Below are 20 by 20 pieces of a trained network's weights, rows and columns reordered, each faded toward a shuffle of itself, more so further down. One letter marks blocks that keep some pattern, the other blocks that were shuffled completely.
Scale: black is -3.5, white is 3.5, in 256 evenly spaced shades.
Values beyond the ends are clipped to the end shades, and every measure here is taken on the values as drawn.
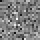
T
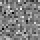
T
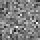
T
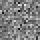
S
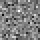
T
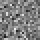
T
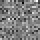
S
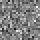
T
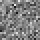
T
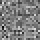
S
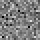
T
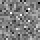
T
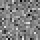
T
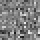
S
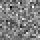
T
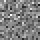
T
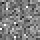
T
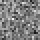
T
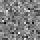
S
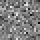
T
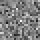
T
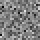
T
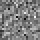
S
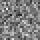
T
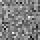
T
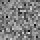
T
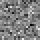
T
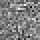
T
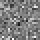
S
